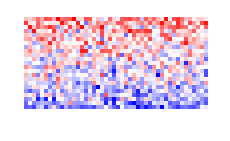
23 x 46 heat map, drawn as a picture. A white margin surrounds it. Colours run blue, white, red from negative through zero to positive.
Stripes: none. Slope: up to the top. Odd rows or columns: none. Average level on the scale: 50%. Histogram: bell-shaped.
